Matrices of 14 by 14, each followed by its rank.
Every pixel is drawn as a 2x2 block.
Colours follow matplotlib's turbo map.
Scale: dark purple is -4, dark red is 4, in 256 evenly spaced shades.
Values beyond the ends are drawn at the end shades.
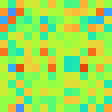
three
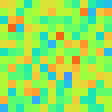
full rank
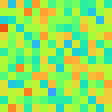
full rank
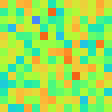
full rank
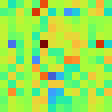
three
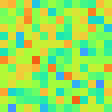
full rank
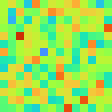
full rank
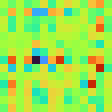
three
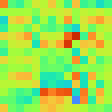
three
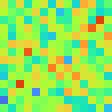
full rank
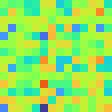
three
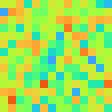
full rank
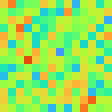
full rank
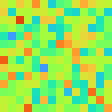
full rank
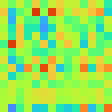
three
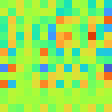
three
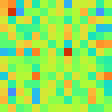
three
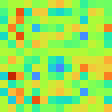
three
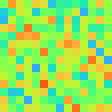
full rank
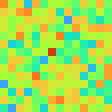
full rank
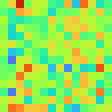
three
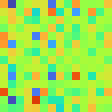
three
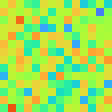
full rank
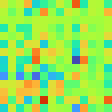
three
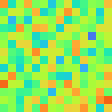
full rank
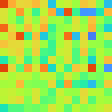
three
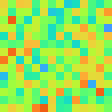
full rank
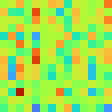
three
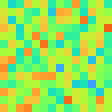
full rank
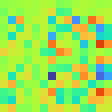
three
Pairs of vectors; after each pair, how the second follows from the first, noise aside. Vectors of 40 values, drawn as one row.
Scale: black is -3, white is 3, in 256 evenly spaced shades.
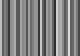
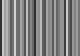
wrapped around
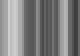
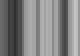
negated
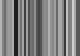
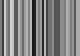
wrapped around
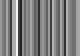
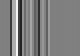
partly zeroed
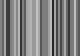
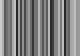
wrapped around
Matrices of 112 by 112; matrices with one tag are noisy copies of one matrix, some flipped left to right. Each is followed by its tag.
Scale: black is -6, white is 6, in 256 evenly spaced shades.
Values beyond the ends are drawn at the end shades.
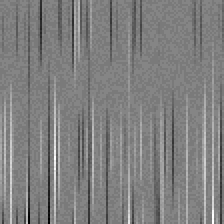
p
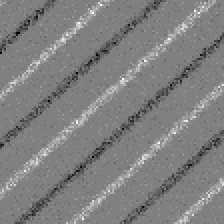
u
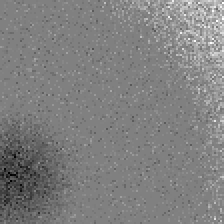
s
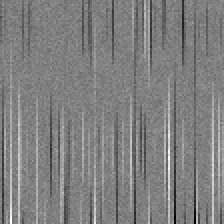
p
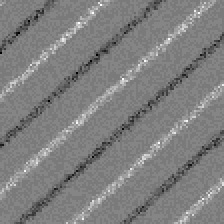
u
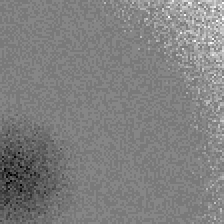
s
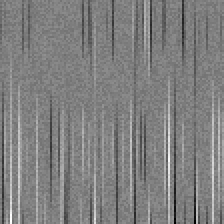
p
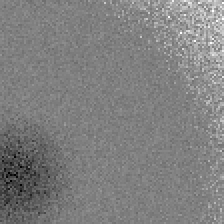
s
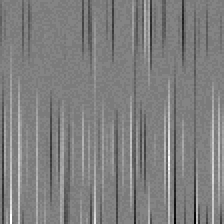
p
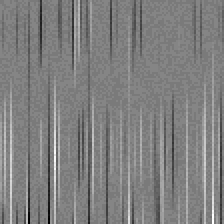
p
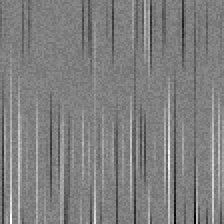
p
